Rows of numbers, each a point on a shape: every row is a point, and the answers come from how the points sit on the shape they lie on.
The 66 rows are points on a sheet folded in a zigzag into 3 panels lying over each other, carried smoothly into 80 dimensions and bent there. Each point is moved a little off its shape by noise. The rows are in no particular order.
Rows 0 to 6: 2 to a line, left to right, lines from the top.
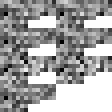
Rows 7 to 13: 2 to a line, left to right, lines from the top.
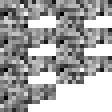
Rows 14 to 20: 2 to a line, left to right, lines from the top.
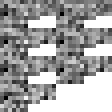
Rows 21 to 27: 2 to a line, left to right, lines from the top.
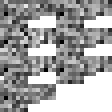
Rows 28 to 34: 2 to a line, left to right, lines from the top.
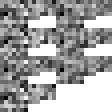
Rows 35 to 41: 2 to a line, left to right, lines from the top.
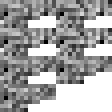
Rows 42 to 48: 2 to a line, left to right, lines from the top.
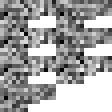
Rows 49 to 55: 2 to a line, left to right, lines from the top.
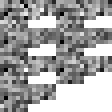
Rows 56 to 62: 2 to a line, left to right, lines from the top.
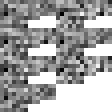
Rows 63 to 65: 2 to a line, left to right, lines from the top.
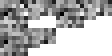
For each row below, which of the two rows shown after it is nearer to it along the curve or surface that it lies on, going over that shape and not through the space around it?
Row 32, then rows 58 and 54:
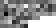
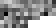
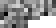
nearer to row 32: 58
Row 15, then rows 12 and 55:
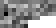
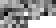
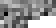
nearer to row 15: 55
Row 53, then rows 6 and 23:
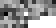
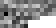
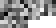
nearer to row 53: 23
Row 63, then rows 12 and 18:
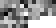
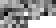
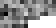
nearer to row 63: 18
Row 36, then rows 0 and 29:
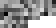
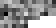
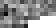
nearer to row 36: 0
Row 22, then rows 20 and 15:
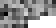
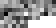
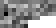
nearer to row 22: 15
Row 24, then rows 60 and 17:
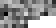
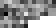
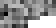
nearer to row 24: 60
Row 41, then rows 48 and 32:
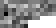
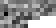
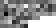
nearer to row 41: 32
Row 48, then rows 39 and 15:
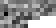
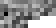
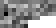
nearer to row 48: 39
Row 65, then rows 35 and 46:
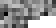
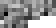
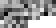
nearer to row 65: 35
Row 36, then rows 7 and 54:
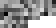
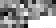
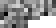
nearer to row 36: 7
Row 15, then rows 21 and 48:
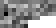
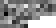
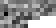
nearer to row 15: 21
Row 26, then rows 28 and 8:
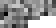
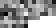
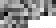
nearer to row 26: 28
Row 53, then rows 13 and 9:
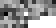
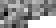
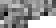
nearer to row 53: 9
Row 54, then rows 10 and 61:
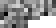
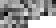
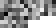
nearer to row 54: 61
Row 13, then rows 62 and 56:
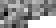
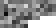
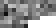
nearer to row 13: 56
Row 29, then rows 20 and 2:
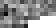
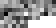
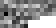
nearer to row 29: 2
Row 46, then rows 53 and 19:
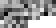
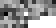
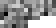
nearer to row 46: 53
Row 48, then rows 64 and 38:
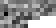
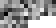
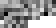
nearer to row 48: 38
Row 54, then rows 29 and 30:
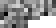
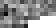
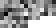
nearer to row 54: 29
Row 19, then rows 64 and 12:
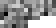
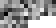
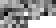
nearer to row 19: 64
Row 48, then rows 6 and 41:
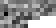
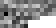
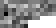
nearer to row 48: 6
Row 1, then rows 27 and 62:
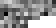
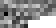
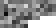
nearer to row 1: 27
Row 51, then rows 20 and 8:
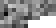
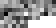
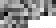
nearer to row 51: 8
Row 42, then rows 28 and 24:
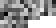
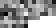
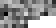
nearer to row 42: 28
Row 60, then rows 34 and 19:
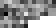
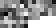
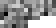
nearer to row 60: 34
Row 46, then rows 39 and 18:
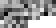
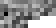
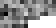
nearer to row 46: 39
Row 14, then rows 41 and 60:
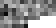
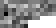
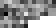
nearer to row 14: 60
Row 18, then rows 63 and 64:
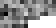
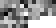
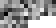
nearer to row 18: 63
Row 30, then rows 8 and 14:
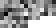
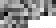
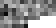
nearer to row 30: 8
